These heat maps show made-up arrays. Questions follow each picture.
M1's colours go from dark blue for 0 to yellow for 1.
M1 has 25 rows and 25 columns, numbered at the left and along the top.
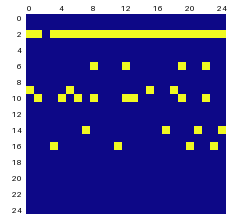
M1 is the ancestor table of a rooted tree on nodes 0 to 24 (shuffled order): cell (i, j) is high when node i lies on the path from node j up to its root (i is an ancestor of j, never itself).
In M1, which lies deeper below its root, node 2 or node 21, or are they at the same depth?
node 21
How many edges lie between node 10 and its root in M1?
1
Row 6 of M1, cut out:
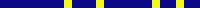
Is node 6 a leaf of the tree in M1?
no
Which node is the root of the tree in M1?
2
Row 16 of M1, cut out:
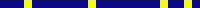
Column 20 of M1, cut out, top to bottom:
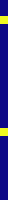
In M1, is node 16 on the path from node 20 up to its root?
yes
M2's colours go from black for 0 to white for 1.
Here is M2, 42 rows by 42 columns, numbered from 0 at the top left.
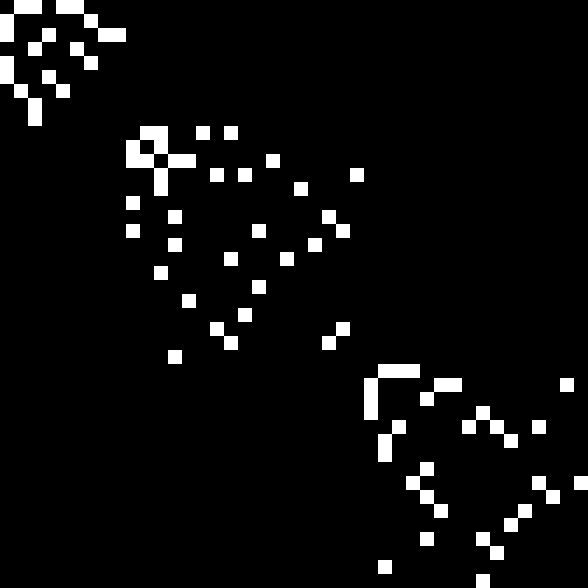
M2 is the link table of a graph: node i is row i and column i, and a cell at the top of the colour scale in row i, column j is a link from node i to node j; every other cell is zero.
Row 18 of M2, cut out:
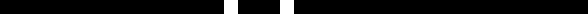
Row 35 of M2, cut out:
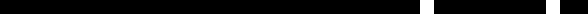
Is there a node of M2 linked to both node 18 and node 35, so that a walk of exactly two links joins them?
no
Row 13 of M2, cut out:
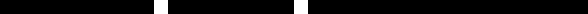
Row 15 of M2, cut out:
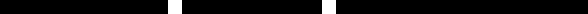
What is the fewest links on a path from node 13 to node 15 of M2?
3
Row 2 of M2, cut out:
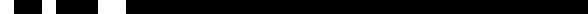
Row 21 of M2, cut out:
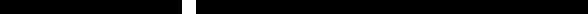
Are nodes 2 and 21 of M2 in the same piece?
no
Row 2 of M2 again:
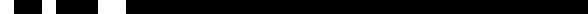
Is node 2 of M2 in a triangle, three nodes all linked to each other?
no
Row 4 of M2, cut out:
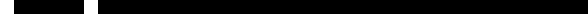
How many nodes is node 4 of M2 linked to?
2
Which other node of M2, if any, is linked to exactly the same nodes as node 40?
node 32
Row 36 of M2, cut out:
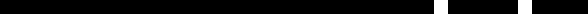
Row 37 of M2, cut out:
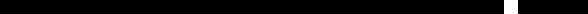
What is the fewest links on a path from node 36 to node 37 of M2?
1
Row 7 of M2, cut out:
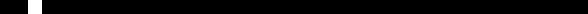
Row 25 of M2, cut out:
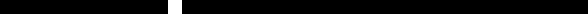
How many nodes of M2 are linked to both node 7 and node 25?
0
